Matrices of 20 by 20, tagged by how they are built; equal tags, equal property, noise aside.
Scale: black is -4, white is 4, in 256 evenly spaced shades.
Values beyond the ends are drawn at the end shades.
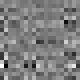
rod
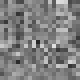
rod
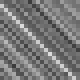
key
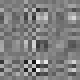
rod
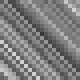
key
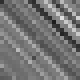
key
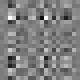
rod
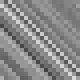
key
